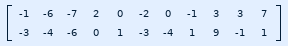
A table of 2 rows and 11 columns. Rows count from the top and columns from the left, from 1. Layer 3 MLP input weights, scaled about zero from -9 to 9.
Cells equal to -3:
2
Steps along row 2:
down down up up down down up up down up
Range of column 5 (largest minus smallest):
1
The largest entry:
9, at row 2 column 9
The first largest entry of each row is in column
11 9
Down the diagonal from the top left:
-1 -4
